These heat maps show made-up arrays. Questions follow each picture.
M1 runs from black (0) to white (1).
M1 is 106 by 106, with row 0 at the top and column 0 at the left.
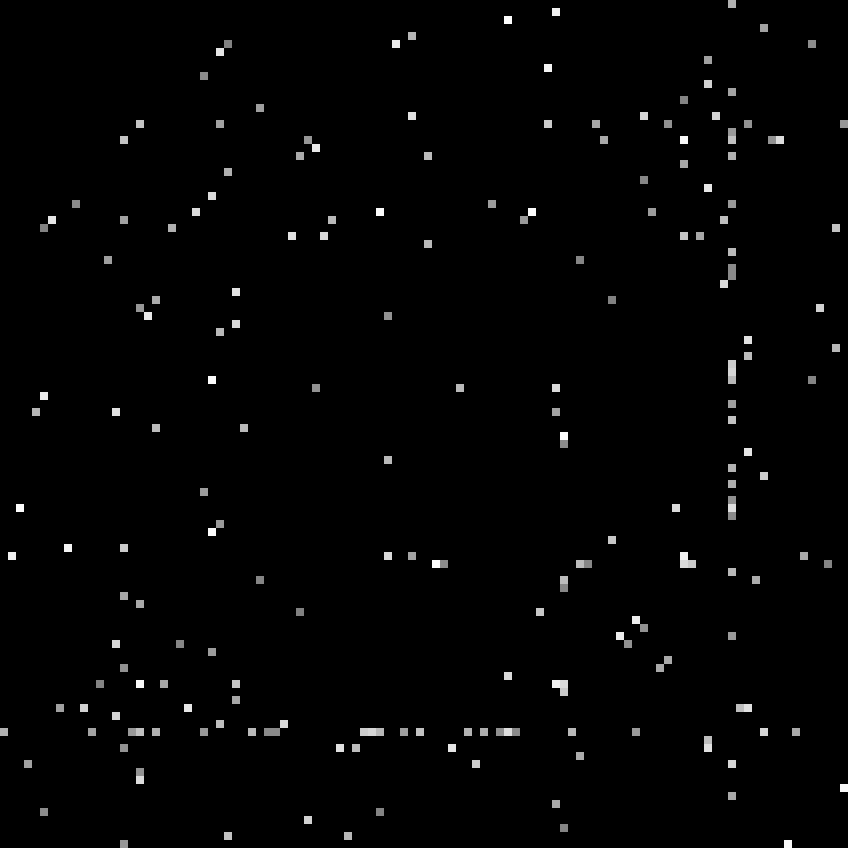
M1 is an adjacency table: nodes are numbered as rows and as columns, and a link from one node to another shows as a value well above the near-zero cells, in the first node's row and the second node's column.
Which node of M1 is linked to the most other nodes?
node 91
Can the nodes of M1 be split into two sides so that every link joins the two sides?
yes
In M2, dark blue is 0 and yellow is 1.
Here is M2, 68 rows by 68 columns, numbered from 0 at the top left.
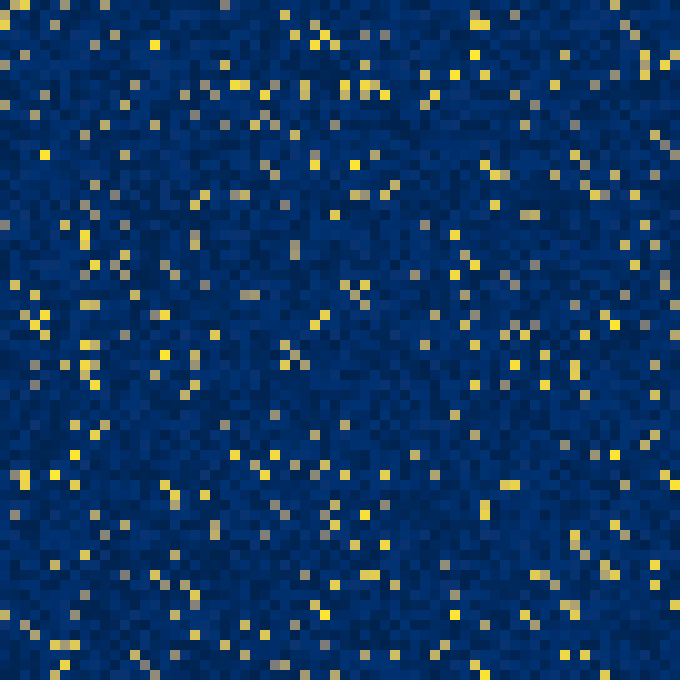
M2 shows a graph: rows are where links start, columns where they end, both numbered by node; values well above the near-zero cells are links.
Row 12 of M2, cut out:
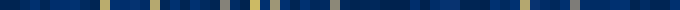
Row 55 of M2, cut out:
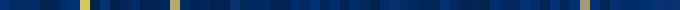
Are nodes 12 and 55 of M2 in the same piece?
yes
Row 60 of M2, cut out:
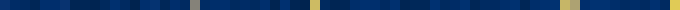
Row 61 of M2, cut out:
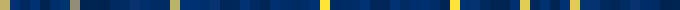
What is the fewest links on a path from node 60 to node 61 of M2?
2
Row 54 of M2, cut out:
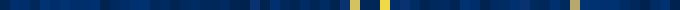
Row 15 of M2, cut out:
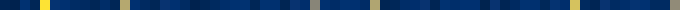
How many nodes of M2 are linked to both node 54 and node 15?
1
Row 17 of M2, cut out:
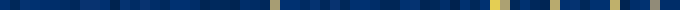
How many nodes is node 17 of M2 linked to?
6
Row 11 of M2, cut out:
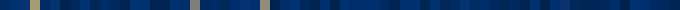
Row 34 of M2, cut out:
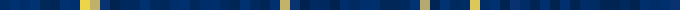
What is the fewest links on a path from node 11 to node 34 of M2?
3
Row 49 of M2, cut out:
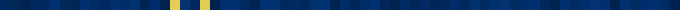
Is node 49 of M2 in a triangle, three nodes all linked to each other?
no
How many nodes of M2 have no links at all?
1
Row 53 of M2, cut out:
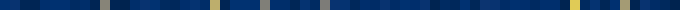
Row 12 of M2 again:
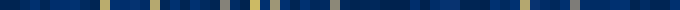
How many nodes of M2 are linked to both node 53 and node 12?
2
